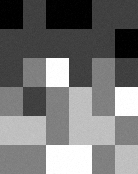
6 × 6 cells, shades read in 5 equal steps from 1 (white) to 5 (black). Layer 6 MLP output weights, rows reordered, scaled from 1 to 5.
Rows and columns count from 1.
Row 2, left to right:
4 4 4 4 4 5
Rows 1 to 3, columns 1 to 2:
5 4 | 4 4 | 4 3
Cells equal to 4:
12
